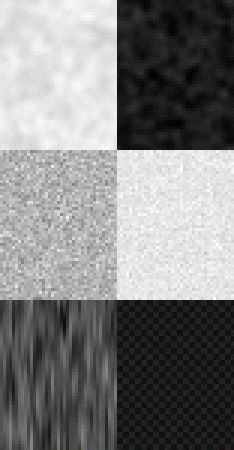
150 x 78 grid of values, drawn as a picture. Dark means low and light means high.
It is made of 3 by 2 panels. Panel 1,1: very high, blotchy, faint in contrast. Panel 1,2: very low, blotchy, faint in contrast. Panel 2,1: high, fine-grained. Panel 2,2: very high, fine-grained, faint in contrast. Panel 3,1: low, streaked downward. Panel 3,2: very low, checkered, faint in contrast.
